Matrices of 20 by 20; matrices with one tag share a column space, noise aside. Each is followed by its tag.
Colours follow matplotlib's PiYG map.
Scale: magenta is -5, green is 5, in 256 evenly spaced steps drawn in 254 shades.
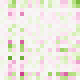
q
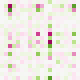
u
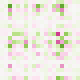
u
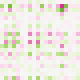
u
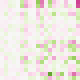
q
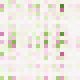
u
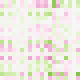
q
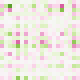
u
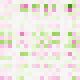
u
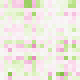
q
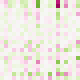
q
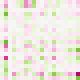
q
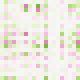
u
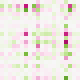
u
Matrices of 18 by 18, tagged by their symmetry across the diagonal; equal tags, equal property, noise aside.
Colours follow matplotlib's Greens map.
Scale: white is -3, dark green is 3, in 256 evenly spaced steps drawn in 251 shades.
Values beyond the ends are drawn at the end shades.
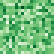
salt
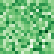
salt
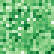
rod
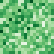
rod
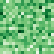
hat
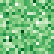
hat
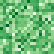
rod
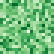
hat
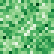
rod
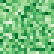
hat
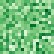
salt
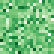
salt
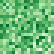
rod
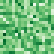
salt
